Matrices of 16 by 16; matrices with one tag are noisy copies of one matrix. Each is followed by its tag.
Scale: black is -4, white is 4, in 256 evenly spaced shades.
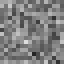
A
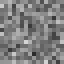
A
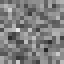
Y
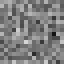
A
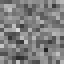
Y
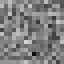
A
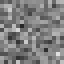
Y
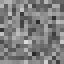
A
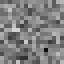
Y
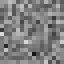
A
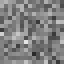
A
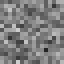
Y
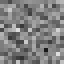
Y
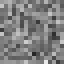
A
